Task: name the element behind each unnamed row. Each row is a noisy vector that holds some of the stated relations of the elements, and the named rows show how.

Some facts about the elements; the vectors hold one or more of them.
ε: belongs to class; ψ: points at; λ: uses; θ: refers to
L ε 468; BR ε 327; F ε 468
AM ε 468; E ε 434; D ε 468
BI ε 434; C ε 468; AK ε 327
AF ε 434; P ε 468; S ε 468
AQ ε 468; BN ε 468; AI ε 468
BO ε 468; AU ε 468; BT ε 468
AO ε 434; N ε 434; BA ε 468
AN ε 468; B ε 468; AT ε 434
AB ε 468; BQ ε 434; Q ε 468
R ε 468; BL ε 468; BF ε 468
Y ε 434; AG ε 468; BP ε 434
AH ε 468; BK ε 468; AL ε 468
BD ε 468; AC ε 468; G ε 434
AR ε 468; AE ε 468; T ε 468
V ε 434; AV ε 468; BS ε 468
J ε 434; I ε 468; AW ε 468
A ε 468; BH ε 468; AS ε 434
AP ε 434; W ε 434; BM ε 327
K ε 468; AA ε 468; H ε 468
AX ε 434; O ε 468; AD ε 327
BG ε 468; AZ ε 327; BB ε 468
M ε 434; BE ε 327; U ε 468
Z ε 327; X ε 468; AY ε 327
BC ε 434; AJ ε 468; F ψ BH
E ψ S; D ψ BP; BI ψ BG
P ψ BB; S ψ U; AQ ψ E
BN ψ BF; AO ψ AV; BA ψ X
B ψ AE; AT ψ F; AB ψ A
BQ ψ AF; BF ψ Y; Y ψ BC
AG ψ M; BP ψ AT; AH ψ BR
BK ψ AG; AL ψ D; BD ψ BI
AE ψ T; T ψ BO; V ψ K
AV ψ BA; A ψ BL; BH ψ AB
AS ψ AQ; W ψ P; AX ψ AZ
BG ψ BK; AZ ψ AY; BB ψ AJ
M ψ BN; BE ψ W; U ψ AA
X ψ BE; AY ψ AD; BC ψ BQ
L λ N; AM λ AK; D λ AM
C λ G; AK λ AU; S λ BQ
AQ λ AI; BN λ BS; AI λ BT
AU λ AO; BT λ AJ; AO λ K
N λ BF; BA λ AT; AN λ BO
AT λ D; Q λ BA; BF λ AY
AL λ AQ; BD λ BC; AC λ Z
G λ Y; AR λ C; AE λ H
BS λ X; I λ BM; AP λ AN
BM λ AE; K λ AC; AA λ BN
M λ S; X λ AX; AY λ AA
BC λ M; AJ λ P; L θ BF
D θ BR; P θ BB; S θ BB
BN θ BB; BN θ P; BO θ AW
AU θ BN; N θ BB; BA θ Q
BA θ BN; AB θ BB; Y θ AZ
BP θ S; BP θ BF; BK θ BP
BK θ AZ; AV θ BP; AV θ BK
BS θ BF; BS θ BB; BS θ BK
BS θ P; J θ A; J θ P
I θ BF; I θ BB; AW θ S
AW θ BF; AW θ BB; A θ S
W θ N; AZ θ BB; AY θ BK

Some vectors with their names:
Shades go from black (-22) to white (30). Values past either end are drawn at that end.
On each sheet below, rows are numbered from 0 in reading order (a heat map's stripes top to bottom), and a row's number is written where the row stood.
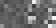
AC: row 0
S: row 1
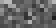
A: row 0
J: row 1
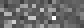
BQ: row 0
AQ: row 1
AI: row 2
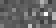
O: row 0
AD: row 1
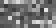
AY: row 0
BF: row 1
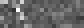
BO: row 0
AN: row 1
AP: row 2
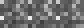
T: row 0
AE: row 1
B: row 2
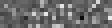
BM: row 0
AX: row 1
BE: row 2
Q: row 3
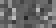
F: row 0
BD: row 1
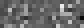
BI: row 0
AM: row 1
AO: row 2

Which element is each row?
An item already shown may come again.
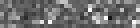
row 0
AL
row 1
BN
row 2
A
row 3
BA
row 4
BK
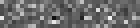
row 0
AE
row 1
AJ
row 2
J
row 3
AA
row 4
AU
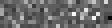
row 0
BS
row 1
AW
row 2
AD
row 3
BP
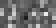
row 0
AT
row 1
AX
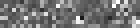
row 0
AA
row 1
AX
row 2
P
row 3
G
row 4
BB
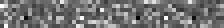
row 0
W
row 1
BS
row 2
S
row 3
BF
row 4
X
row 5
AZ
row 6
AV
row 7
M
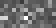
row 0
U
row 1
V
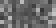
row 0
N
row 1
BG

